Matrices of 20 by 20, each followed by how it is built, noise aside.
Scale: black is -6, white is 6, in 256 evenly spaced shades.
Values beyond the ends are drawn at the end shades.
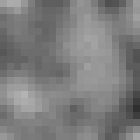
smooth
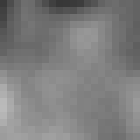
smooth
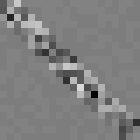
banded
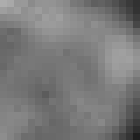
smooth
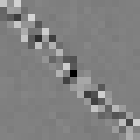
banded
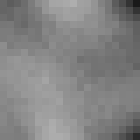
smooth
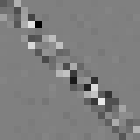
banded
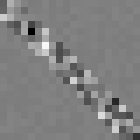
banded
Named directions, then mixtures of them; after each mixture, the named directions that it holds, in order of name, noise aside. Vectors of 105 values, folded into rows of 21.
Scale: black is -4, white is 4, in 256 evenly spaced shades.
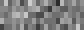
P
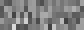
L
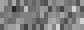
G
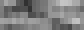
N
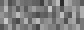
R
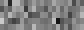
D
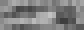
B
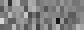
D, L, P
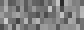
R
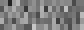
D, L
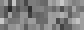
D, G, N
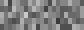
D, P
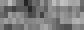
N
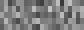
R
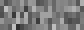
L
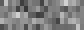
N, P, R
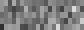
G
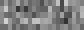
B, R
